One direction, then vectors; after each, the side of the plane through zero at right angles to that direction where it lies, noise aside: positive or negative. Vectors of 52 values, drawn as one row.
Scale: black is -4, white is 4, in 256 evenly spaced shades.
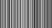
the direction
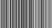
negative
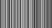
positive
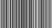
negative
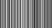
positive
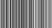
negative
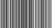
negative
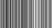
negative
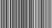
negative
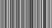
negative
